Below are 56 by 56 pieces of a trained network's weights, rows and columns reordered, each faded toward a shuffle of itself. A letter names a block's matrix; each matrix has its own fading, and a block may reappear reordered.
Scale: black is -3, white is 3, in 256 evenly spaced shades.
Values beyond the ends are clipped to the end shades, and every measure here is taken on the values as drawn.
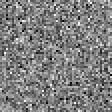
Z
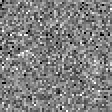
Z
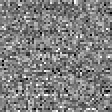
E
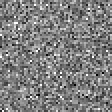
Z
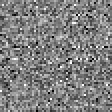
E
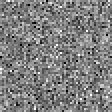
Z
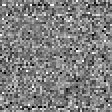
E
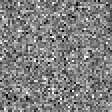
Z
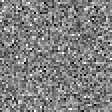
Z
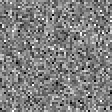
Z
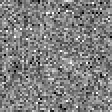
Z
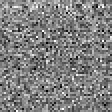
E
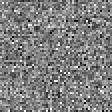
E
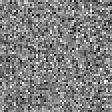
Z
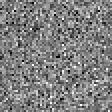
Z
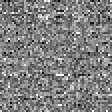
E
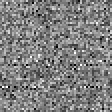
E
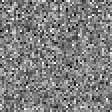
Z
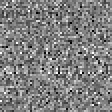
E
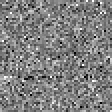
Z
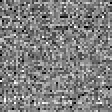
E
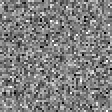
Z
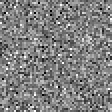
Z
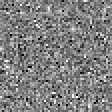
Z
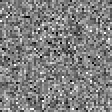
Z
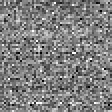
E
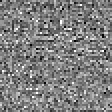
E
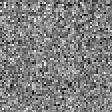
Z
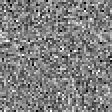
Z
